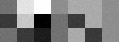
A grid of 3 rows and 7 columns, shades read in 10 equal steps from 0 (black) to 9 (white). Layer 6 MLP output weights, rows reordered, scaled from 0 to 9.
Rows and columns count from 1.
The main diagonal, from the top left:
4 7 1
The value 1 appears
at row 3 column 3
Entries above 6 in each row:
2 1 0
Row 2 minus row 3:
-2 5 -1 0 -4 4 0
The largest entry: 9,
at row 1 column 3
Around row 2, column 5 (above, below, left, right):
6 6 4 6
